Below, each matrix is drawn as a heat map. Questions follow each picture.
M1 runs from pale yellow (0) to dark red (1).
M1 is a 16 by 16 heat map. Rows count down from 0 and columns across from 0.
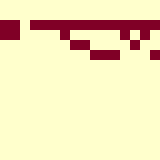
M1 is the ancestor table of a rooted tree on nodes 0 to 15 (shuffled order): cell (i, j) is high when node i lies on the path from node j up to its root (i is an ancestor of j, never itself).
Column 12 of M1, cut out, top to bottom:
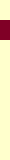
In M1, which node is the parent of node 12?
3
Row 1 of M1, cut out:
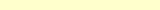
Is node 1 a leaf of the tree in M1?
yes
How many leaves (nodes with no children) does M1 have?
12
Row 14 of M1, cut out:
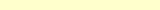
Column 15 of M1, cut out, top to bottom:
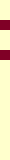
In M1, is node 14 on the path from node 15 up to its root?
no
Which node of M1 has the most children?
3
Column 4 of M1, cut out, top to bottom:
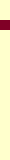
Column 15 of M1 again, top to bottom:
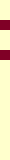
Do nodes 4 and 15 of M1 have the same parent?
no
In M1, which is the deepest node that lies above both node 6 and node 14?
3
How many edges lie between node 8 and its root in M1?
2
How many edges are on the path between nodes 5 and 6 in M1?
3
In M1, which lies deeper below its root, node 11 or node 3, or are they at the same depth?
node 11
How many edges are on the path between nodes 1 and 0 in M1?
2
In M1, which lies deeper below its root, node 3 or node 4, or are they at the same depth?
the same depth
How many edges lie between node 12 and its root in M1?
2
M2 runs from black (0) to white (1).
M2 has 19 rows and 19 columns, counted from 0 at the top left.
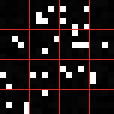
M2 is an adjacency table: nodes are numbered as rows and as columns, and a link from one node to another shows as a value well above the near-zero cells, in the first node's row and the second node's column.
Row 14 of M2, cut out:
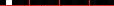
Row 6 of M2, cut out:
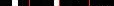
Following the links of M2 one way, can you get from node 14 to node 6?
yes
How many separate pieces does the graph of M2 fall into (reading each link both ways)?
2
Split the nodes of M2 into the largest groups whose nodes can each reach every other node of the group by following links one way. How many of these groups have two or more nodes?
2
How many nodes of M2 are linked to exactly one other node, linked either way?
5
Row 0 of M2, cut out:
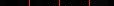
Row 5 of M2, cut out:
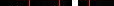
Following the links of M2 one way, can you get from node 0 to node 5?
no
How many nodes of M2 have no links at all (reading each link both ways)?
1
